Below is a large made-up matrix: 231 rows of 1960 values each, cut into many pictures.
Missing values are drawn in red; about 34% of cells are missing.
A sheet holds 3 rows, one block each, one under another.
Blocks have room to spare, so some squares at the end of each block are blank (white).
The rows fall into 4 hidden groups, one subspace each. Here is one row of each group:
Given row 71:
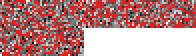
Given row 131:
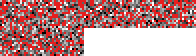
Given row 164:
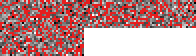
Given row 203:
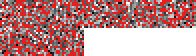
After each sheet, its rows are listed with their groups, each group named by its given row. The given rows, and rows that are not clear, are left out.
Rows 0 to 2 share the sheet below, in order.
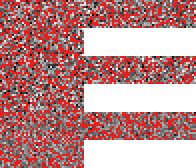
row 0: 164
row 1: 131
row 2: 203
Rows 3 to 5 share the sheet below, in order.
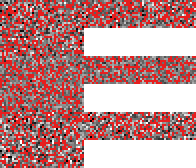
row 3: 131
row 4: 203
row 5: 131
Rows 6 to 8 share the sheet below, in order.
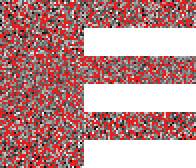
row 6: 131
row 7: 71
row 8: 164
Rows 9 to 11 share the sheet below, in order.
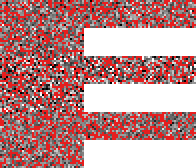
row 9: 131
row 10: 131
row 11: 164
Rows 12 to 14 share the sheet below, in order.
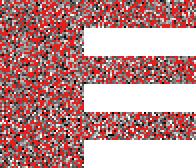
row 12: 203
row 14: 203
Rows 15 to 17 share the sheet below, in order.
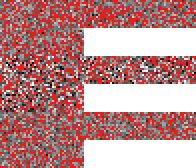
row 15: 164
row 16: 131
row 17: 203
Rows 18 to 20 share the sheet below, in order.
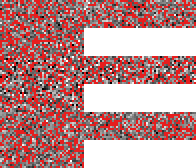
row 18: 71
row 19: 131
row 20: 131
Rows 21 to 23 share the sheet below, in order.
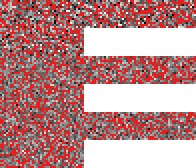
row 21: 71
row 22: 71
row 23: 71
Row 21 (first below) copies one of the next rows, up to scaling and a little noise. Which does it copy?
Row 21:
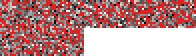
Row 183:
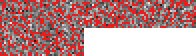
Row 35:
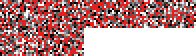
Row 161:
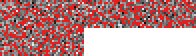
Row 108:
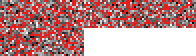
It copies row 161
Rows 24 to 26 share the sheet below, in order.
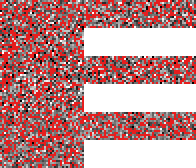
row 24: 203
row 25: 203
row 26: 71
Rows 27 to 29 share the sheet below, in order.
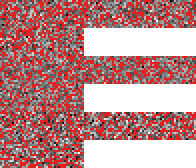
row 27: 131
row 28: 131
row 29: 71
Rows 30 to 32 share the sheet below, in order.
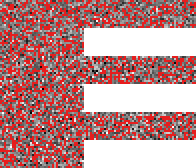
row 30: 71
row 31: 164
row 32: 71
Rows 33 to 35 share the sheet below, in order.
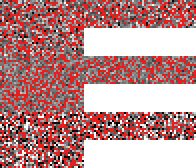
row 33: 131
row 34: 131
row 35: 71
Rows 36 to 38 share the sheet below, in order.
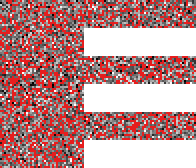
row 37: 131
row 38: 164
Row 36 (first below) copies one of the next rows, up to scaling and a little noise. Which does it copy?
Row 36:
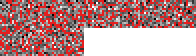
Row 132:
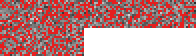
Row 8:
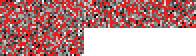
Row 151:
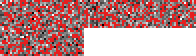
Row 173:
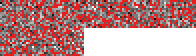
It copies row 173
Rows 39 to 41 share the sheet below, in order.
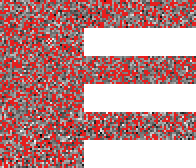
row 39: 71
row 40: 203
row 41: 203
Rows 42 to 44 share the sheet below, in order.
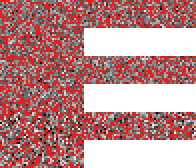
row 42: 71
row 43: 203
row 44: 71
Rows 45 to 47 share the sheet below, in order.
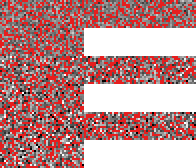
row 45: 203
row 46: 164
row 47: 203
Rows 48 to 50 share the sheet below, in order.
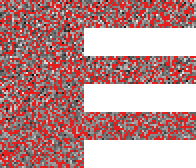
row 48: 203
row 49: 164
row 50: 131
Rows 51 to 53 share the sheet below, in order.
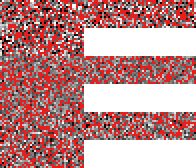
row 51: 71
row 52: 131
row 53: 71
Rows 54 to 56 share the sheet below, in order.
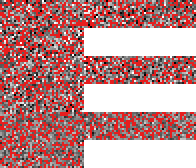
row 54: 164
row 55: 164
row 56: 164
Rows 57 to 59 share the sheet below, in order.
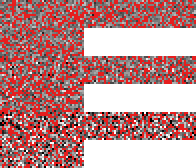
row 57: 164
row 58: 71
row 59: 203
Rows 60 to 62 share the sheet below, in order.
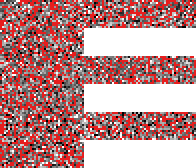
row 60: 164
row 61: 203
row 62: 71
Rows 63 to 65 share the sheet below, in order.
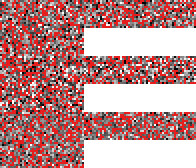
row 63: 203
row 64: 131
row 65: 71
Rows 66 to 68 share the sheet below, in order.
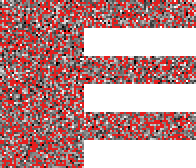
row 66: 203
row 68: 164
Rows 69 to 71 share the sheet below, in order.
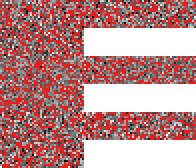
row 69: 203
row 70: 164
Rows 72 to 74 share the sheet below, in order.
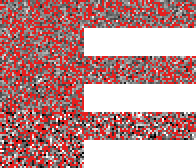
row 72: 203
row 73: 203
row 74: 71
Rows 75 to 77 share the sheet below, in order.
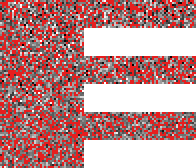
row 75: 71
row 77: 203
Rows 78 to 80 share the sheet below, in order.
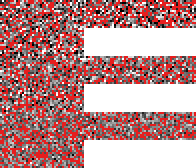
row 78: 71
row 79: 164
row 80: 164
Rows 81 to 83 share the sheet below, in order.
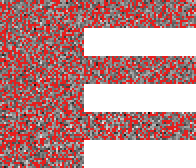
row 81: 203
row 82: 203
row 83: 203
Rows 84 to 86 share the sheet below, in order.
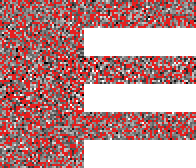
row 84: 71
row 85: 164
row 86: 131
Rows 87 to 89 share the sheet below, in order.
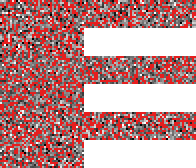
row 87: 71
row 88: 71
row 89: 71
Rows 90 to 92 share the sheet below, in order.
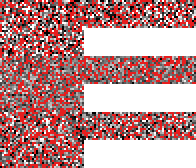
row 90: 203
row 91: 131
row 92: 71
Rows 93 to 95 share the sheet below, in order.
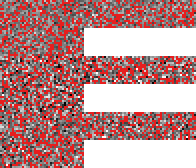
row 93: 164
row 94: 71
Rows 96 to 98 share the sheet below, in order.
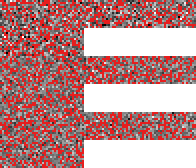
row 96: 164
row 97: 164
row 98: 131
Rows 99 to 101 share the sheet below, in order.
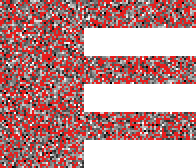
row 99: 71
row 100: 131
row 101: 71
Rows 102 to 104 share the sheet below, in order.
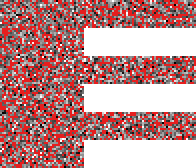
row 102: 71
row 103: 164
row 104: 71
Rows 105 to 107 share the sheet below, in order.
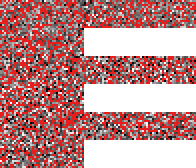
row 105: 164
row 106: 203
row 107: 131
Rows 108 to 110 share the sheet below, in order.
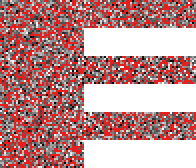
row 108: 71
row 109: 71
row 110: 164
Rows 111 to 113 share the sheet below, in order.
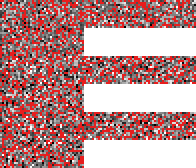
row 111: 203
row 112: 131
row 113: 131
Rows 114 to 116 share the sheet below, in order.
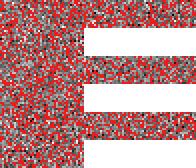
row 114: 71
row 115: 164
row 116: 131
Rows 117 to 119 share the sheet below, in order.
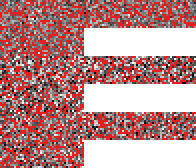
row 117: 164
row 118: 164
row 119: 164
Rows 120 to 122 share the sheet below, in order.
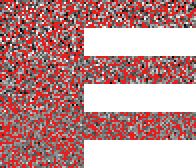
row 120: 131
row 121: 131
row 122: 71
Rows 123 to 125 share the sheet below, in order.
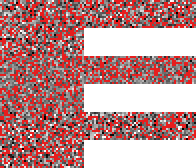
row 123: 131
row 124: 203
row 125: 164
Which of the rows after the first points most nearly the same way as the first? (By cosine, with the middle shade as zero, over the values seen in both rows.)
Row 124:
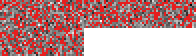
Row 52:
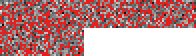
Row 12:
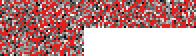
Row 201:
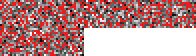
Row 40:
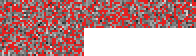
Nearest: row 12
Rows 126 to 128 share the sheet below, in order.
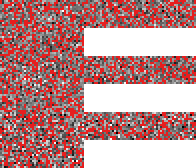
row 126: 71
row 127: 203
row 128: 131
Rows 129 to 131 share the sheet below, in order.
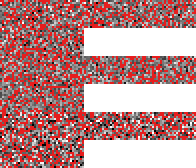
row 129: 164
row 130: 203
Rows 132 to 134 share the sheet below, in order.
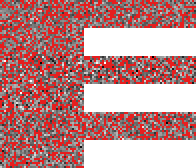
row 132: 164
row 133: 203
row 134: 71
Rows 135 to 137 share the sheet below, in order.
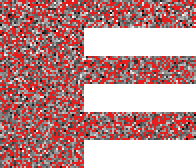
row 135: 131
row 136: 164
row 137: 164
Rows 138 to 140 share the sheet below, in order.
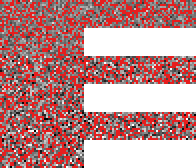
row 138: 71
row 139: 164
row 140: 164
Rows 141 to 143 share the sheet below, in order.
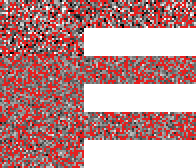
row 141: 71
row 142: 71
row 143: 203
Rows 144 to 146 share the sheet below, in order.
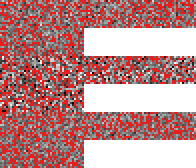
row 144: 203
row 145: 203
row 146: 203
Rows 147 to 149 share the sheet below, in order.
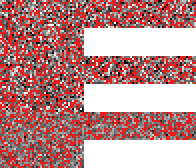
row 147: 71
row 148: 71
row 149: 71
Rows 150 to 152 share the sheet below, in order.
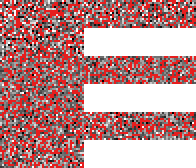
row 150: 131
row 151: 164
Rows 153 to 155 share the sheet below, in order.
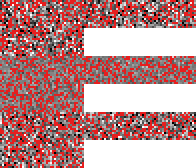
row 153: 131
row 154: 131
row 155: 131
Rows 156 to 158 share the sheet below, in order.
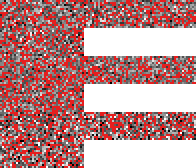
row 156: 164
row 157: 131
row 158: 71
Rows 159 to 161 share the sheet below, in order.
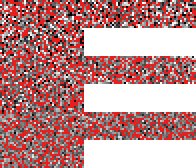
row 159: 203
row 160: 203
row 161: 71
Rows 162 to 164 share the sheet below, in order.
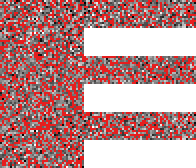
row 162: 164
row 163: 71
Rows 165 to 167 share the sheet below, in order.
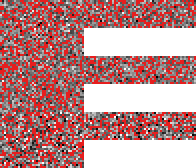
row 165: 203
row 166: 131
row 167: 71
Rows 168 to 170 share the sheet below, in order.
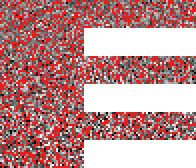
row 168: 203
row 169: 71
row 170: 203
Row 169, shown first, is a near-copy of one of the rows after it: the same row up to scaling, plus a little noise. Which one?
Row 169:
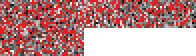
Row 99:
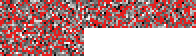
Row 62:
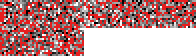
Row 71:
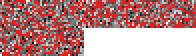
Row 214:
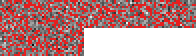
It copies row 62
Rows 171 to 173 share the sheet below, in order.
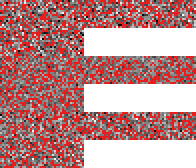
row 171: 131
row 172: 131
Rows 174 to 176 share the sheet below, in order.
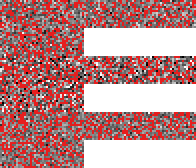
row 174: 131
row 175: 203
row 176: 203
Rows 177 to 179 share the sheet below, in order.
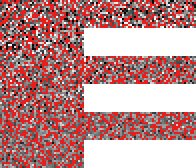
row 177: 131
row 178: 164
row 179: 131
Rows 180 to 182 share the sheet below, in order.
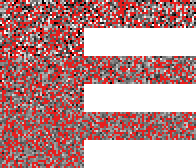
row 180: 164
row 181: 131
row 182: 203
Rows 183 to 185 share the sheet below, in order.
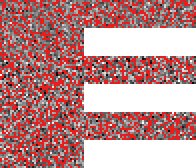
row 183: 71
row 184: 203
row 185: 131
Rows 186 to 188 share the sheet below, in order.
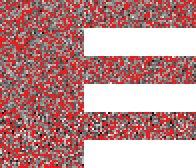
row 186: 164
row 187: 131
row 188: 203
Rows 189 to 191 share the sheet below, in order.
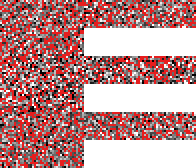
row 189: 164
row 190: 131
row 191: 203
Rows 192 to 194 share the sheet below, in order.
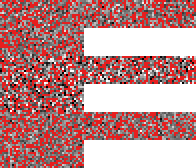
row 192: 203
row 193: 203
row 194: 71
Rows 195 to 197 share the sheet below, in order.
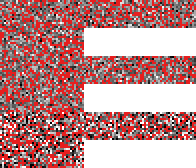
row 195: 71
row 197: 131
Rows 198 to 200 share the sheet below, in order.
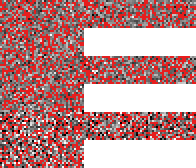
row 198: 164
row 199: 164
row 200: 203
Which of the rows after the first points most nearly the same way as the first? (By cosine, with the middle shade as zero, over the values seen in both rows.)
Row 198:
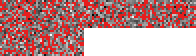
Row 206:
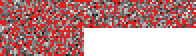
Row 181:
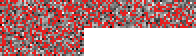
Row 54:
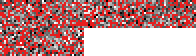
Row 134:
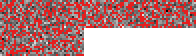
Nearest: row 54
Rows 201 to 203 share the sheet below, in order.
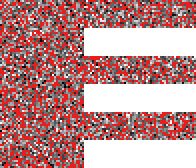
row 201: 164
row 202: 203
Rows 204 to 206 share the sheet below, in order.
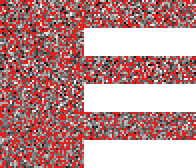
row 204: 203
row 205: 203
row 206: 164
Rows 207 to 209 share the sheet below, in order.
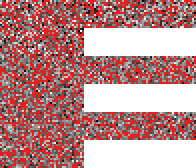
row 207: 164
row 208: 203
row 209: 131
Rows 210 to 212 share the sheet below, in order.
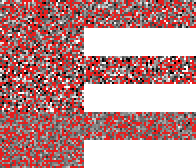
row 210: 71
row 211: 203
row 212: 164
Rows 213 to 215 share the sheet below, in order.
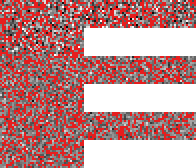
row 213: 71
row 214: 71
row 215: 131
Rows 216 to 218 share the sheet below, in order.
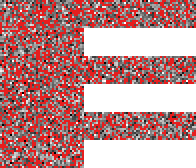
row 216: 203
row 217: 164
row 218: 71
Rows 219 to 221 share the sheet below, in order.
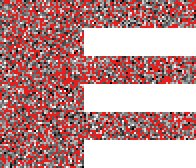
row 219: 71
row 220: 71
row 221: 164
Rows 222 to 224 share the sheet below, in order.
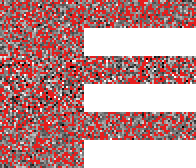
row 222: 203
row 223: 71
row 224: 131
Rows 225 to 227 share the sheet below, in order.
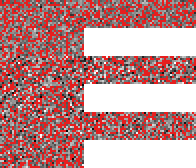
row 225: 203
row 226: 164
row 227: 203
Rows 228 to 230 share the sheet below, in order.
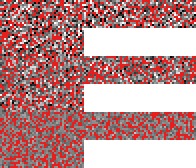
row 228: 164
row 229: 131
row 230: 203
